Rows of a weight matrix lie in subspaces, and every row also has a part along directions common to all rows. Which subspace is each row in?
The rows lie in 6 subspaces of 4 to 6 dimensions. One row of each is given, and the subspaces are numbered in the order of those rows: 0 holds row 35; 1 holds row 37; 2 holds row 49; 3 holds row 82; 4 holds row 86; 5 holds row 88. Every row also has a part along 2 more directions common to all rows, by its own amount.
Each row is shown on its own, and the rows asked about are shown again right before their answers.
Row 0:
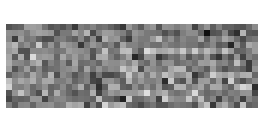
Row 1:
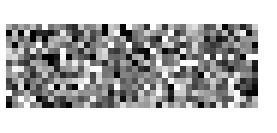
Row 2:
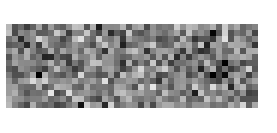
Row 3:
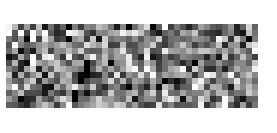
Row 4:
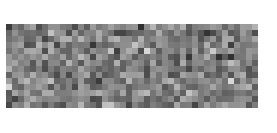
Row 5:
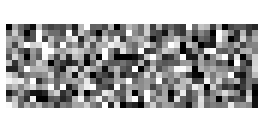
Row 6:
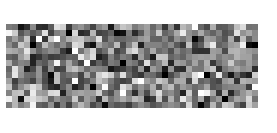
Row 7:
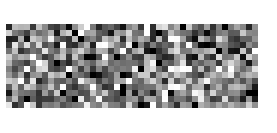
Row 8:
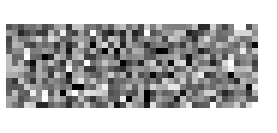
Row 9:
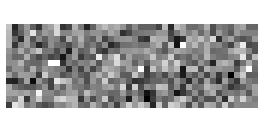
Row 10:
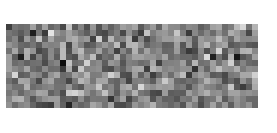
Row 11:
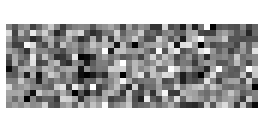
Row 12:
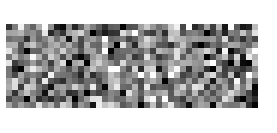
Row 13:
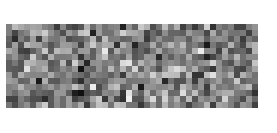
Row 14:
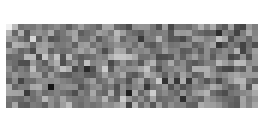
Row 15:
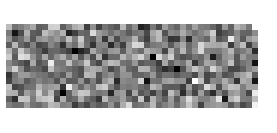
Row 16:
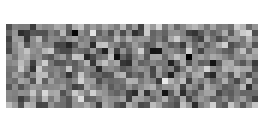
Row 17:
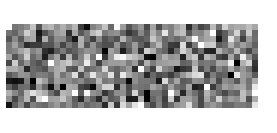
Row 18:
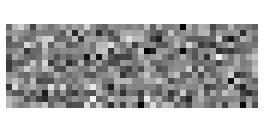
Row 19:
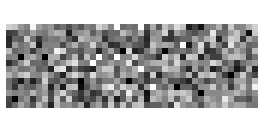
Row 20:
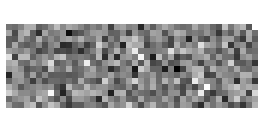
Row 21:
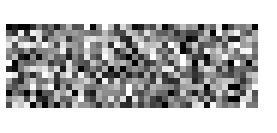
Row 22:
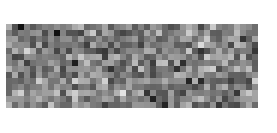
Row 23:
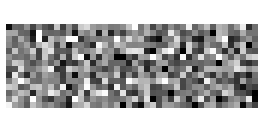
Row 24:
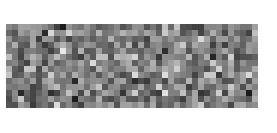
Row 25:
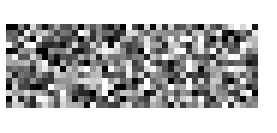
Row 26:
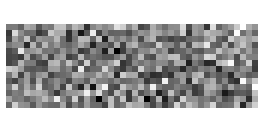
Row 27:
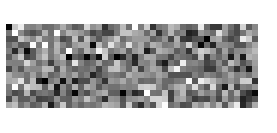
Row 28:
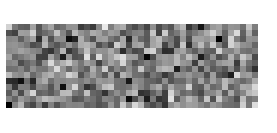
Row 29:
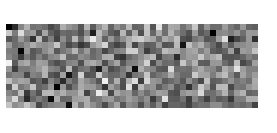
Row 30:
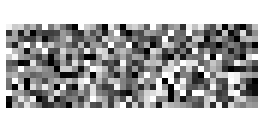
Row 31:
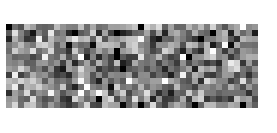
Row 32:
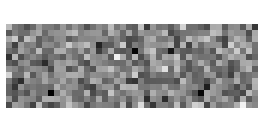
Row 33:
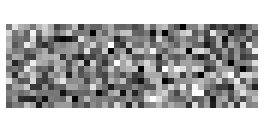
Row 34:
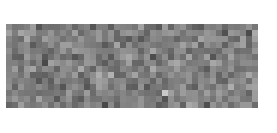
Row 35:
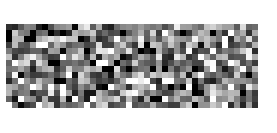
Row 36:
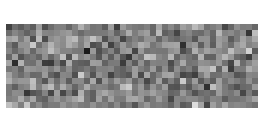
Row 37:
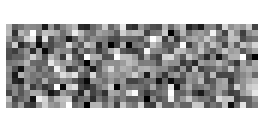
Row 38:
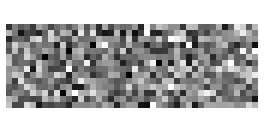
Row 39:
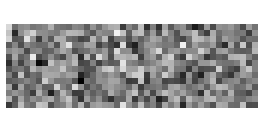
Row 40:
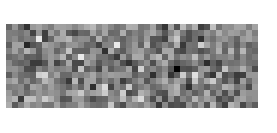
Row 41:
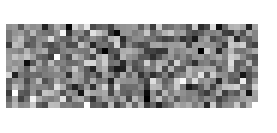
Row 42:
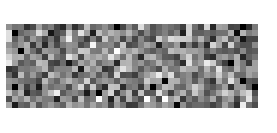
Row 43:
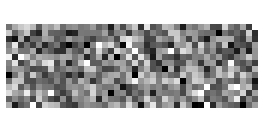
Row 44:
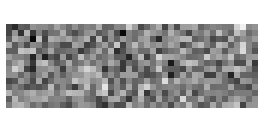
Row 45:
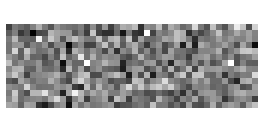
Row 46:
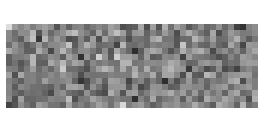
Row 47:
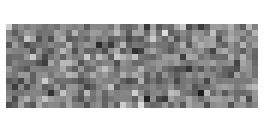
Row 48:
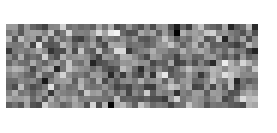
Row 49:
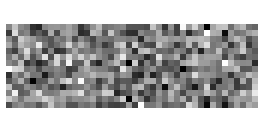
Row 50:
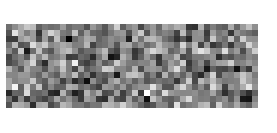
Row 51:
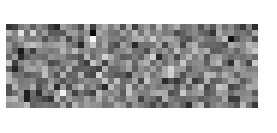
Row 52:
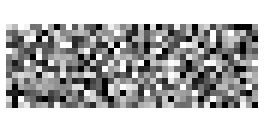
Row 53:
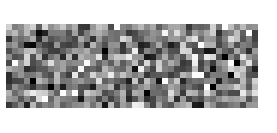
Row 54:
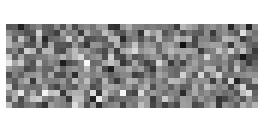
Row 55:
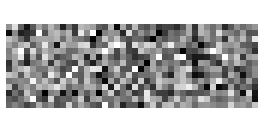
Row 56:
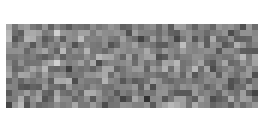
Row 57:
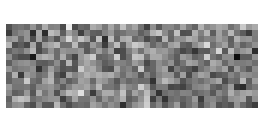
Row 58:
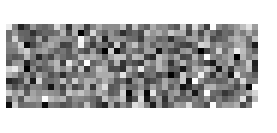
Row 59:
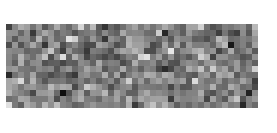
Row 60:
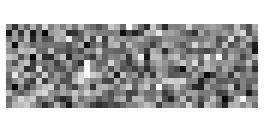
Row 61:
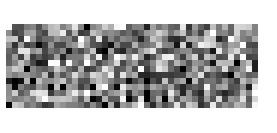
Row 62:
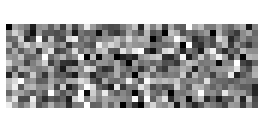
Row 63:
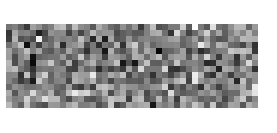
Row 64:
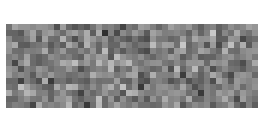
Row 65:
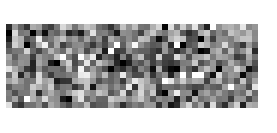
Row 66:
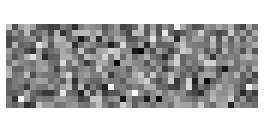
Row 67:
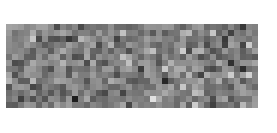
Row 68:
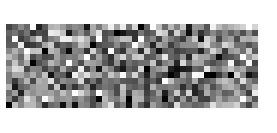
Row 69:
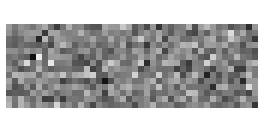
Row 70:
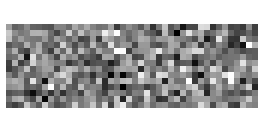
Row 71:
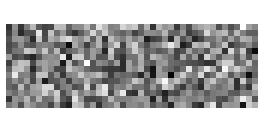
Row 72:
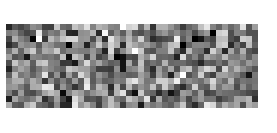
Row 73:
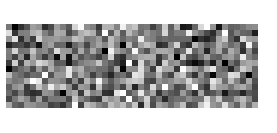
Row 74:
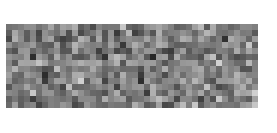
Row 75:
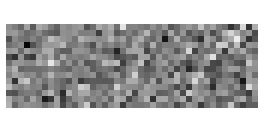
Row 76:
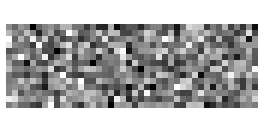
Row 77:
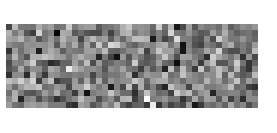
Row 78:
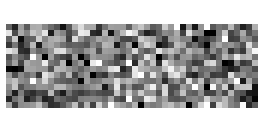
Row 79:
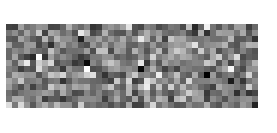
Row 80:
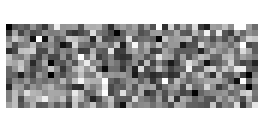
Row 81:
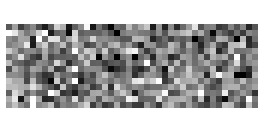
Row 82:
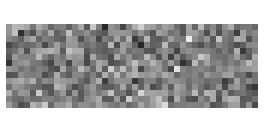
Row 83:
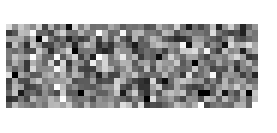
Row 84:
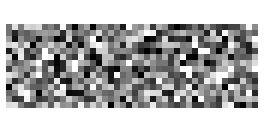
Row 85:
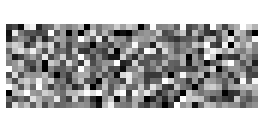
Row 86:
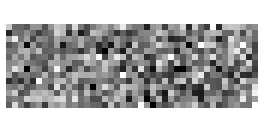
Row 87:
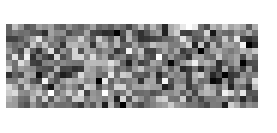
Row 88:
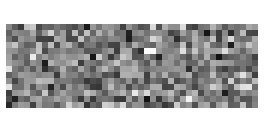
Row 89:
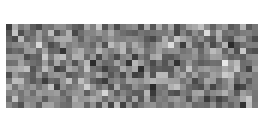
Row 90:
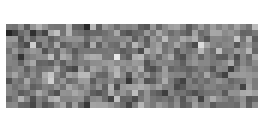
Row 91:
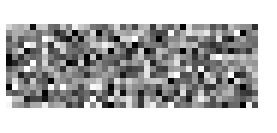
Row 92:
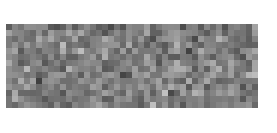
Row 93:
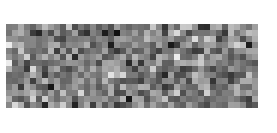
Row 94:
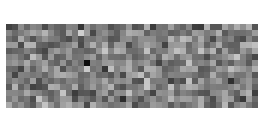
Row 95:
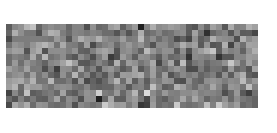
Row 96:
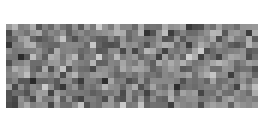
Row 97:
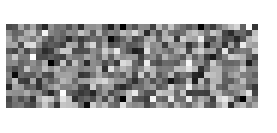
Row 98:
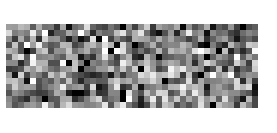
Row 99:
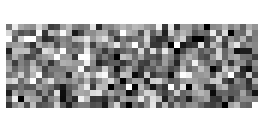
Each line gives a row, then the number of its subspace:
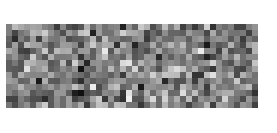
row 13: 2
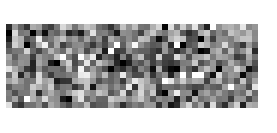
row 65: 0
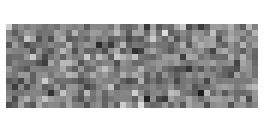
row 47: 0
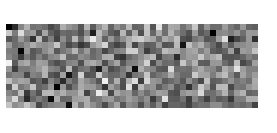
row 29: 3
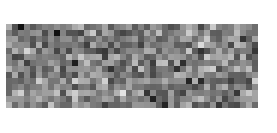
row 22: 5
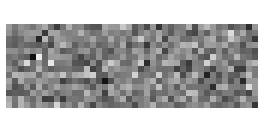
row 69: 1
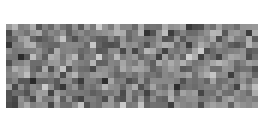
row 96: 2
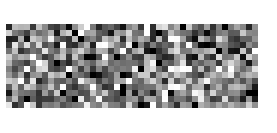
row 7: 4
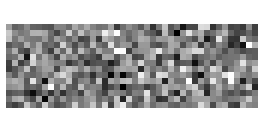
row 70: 2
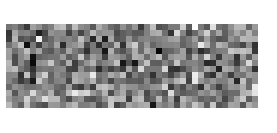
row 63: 0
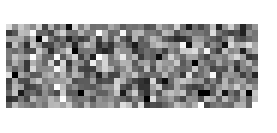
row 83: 4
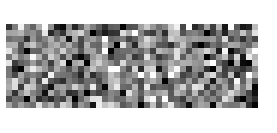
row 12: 2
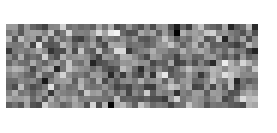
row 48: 2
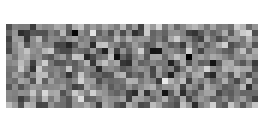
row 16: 4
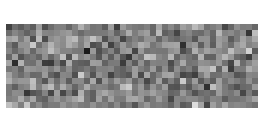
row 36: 3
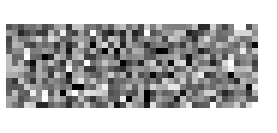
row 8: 4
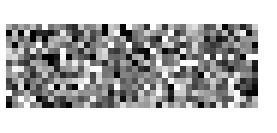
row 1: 1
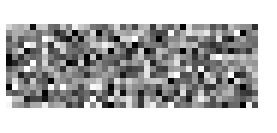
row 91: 5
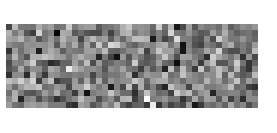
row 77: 0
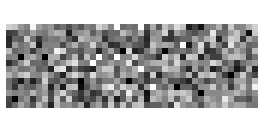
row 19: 2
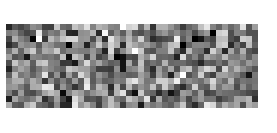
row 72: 2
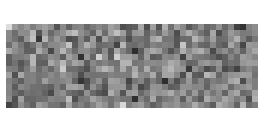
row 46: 1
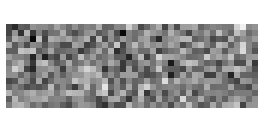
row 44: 1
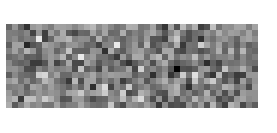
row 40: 0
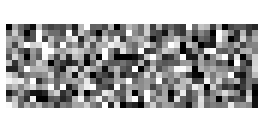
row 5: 3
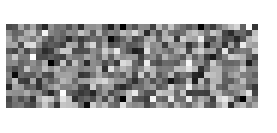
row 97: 1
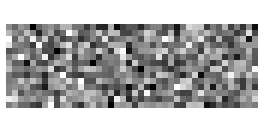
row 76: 2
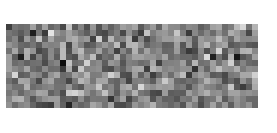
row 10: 4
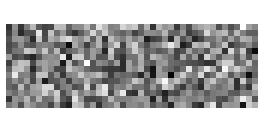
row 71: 2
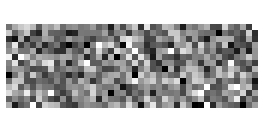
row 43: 3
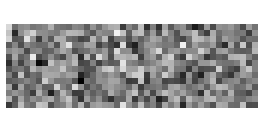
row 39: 0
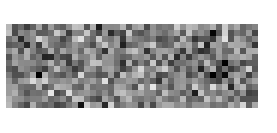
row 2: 2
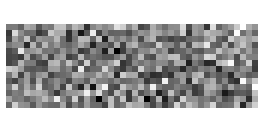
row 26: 5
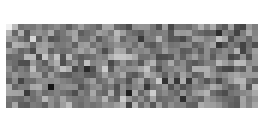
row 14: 1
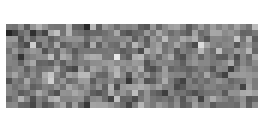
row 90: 4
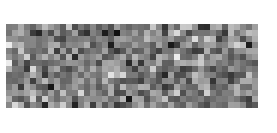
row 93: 2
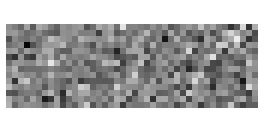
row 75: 1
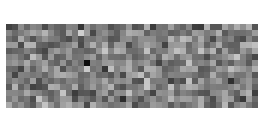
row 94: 1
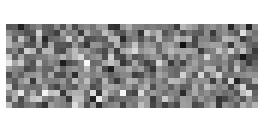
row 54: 5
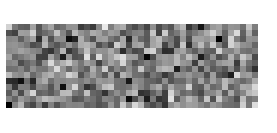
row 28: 3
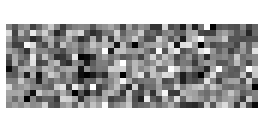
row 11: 0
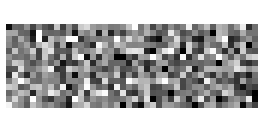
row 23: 0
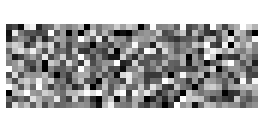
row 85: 5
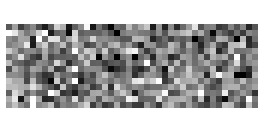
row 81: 4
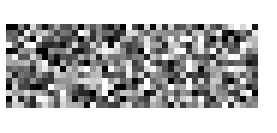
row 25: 1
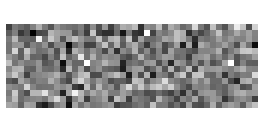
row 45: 4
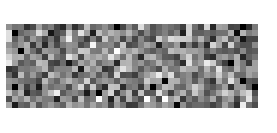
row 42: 5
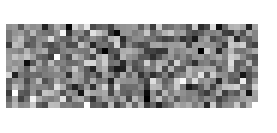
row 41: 4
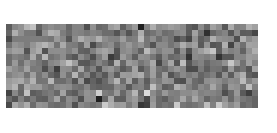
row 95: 5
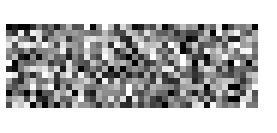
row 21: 3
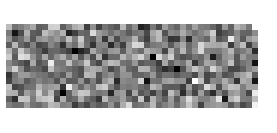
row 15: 3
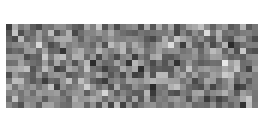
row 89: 2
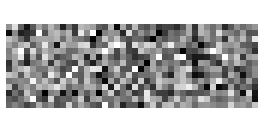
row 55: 3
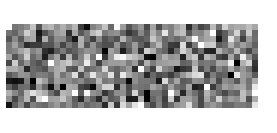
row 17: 3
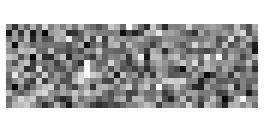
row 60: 1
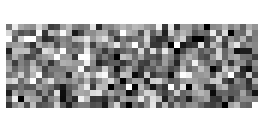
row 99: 0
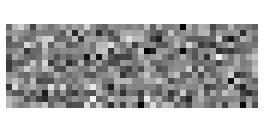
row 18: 5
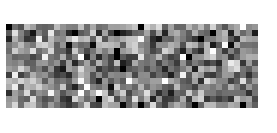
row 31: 5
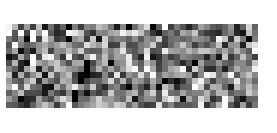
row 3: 1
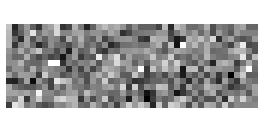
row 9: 0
